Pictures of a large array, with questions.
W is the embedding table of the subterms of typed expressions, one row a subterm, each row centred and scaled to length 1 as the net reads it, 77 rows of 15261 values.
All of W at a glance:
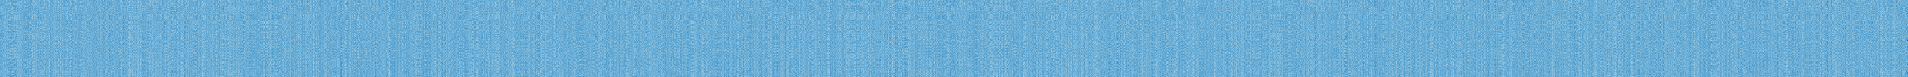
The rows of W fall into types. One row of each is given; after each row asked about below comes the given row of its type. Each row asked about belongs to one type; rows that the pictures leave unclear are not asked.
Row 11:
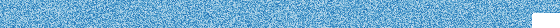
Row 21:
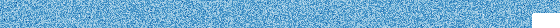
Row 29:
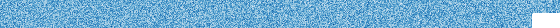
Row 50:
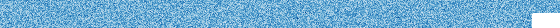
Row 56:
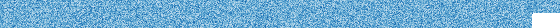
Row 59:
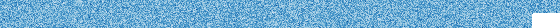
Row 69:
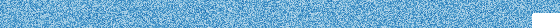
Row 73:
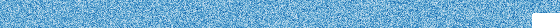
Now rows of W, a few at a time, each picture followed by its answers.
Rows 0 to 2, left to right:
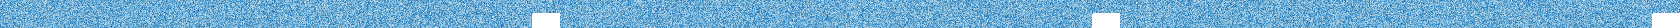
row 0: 29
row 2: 59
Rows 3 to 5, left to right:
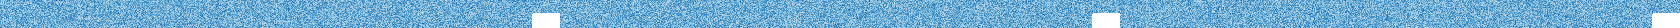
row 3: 73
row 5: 59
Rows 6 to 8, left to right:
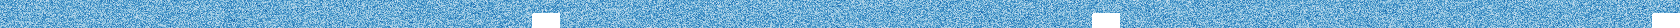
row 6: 59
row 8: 11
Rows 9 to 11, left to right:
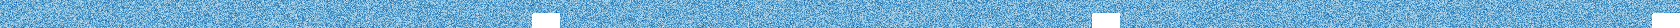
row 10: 73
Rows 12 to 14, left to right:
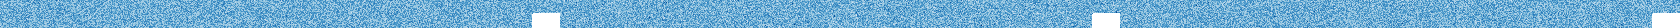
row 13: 11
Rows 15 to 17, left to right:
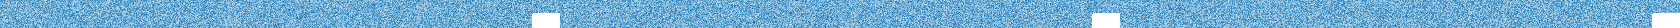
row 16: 56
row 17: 56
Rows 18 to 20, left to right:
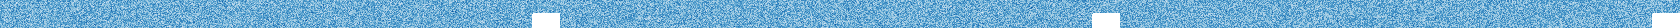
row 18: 56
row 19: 73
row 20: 29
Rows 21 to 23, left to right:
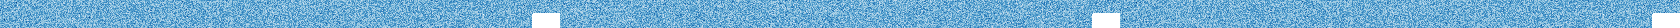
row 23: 21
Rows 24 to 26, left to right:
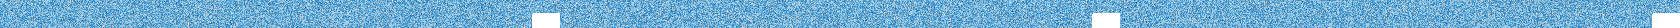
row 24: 73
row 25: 56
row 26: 21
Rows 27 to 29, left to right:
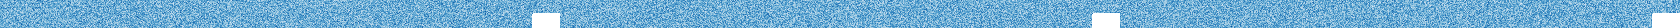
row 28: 11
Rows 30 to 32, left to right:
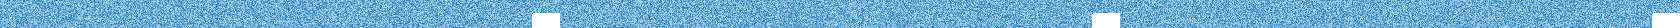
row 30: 73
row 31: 59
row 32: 21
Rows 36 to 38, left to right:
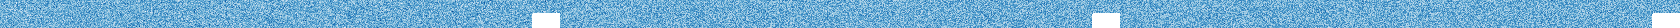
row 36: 50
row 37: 21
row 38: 69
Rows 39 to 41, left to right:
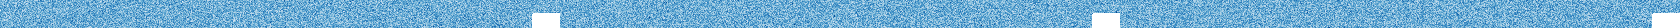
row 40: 11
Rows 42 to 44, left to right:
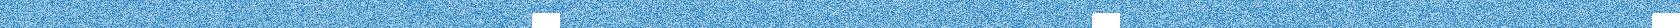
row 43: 21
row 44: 69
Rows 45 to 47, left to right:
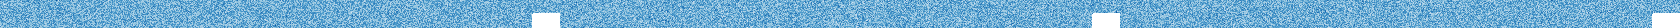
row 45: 56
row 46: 59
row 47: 69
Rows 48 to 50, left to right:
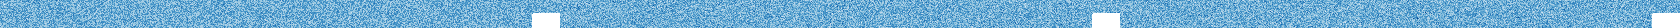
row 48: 56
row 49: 11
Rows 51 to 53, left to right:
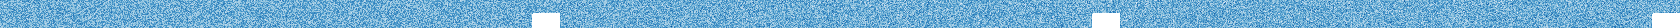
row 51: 56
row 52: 29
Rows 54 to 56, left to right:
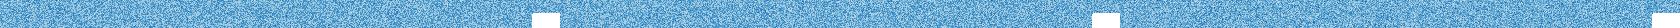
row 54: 56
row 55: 69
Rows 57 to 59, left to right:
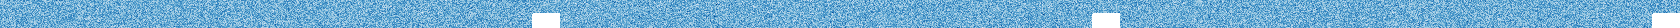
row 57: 73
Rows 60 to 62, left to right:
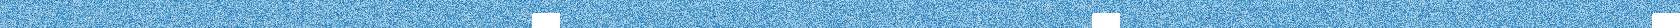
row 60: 59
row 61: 69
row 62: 69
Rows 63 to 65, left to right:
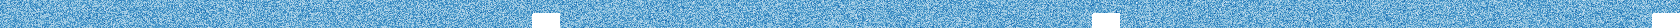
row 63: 69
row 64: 59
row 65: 59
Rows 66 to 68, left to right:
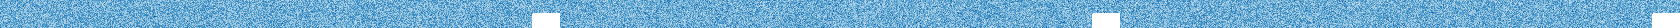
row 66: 69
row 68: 56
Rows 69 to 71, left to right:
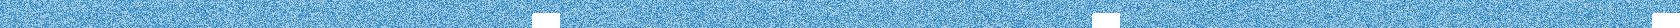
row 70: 21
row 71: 11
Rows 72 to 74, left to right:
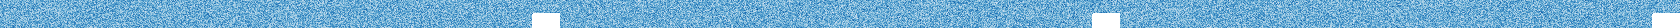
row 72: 11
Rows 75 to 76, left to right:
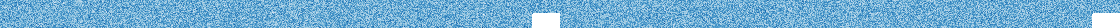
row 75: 59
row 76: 69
